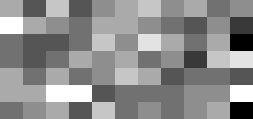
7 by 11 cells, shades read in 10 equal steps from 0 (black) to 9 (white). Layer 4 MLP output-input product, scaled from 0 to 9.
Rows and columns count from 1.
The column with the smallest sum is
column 11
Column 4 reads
3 4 4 6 4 9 3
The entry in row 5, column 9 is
4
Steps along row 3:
down same up up down up down down up down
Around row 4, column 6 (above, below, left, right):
5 7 5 4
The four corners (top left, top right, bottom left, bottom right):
6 5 4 0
